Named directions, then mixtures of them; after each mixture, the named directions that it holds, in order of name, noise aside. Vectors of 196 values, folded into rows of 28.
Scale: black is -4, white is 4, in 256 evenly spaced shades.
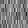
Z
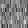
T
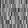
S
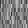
S, Z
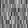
S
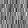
Z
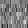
T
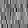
T, Z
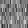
T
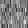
T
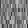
S, T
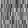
S, Z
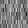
Z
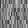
S, Z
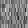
S, T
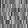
S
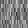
S, Z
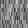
S, Z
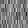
Z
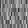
S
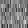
T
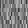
S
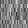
S, Z
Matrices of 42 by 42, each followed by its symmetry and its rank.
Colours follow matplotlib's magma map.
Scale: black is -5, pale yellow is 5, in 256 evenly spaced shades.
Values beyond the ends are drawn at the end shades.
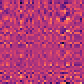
neither, rank three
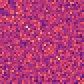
symmetric, full rank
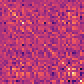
symmetric, rank five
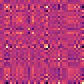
symmetric, rank three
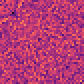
symmetric, full rank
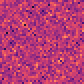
symmetric, full rank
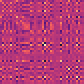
symmetric, rank three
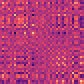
symmetric, rank three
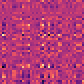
neither, rank three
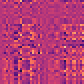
neither, rank three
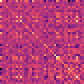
symmetric, rank five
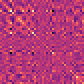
symmetric, rank five
